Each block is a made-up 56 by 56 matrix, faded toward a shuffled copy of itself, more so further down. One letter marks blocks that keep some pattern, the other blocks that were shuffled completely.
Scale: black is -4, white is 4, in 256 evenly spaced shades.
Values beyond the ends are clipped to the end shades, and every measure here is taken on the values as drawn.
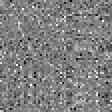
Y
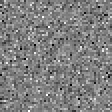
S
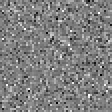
S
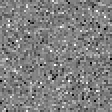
S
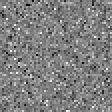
S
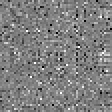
Y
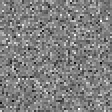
S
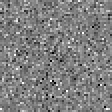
S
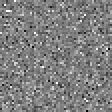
S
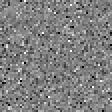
S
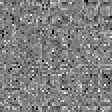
Y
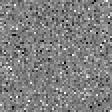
S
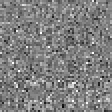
Y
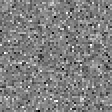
S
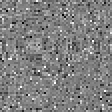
Y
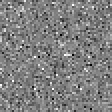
S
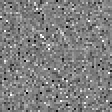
S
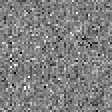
Y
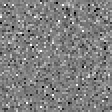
S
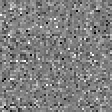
Y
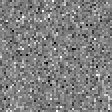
S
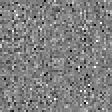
Y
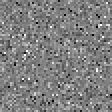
S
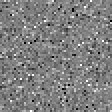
S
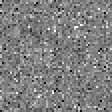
Y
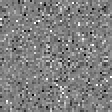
Y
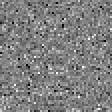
Y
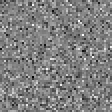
Y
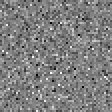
S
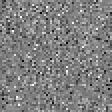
Y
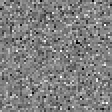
S
